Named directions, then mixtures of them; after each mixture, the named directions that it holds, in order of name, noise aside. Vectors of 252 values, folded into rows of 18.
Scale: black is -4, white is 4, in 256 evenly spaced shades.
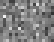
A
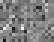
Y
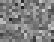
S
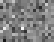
A, Y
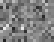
Y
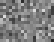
A, S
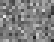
A, S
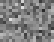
S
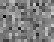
A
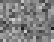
S, Y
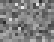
A, S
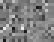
Y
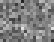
S, Y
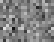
A, Y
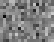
A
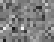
Y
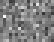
A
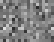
A, Y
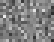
A, S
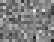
A, S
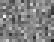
A, S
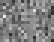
A, S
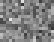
S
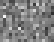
A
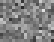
S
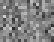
A, Y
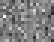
A, S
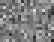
A, S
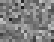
S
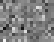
Y
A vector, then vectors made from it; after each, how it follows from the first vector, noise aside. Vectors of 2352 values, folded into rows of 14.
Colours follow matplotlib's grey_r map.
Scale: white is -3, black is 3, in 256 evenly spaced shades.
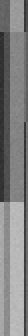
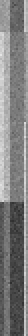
negated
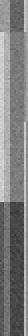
negated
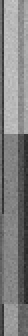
reversed
